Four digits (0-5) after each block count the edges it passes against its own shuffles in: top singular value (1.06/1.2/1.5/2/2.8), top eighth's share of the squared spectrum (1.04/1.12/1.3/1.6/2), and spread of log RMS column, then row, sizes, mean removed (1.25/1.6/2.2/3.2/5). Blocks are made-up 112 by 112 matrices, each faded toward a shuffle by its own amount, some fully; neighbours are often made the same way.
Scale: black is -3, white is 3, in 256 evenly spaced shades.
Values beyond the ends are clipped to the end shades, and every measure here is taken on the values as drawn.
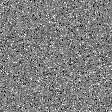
2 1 0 0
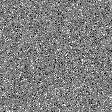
0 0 0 0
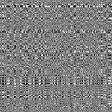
5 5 4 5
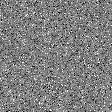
2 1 0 0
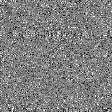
4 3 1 2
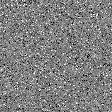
1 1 0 0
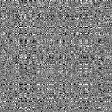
5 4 3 4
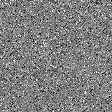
2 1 0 0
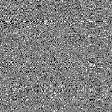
4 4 2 3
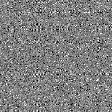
4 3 1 2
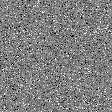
1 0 0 0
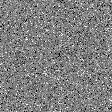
1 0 0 0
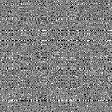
5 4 2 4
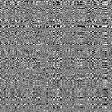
5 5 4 4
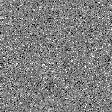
3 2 1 1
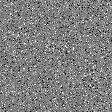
0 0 0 0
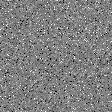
0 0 0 0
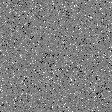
0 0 0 0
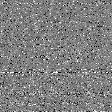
2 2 0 3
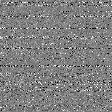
2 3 0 4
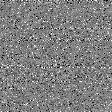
1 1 0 3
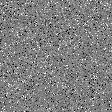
0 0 0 0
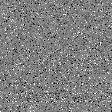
1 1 0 2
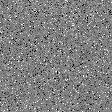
0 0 0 0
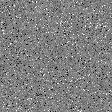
0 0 0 0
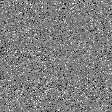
1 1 0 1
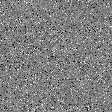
0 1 0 1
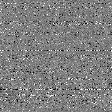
2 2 0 3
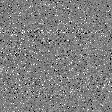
1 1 0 2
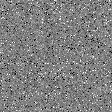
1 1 0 1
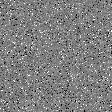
0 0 0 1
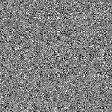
4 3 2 2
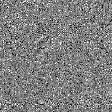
4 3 1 2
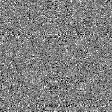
4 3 1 2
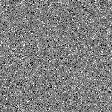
3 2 0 1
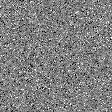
1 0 0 0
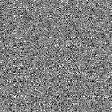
4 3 2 3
